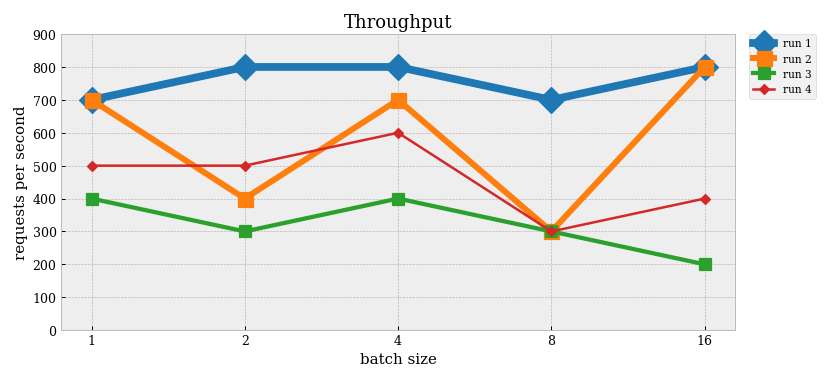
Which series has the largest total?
run 1
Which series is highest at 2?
run 1
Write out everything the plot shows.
Title: Throughput
x-axis: batch size, ticks 1 2 4 8 16
y-axis: requests per second, ticks 0 100 200 300 400 500 600 700 800 900
Legend: run 1, run 2, run 3, run 4
Values:
run 1: 700 800 800 700 800
run 2: 700 400 700 300 800
run 3: 400 300 400 300 200
run 4: 500 500 600 300 400
